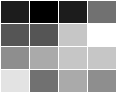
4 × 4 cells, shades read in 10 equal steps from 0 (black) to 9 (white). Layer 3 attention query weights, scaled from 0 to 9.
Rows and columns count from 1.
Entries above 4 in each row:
0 2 4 3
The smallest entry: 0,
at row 1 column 2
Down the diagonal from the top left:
1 3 7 5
